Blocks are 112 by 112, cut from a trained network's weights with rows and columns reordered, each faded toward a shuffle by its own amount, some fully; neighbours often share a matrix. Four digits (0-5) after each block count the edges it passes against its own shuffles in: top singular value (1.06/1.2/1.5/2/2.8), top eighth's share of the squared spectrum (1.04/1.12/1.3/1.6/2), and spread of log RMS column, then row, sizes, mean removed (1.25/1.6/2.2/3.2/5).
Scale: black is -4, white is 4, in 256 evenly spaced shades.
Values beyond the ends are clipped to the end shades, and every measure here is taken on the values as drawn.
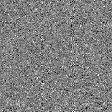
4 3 2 1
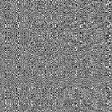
4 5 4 3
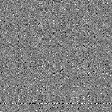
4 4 2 2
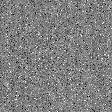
2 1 0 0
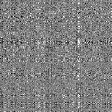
4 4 2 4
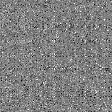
3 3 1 2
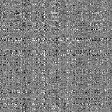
4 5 2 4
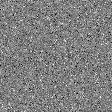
1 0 0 0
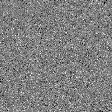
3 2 0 1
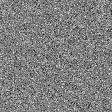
2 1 0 0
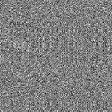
4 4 2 2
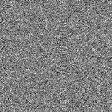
4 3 1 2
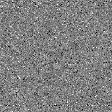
3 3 1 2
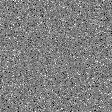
0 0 0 0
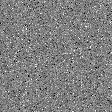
0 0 0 0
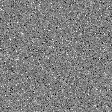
1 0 0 0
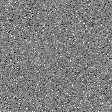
0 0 0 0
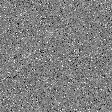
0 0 0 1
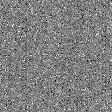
2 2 0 1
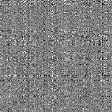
4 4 2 3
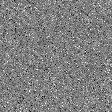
0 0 0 0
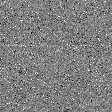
1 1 0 0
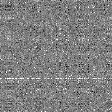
3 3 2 2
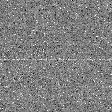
2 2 0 0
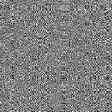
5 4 3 2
